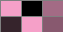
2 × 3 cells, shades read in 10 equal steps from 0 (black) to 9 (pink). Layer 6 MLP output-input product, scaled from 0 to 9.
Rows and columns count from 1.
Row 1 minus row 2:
7 -9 1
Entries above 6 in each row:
1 1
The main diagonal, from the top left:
9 9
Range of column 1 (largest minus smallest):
7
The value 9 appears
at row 1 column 1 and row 2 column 2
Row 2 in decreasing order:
9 5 2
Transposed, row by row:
9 2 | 0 9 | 6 5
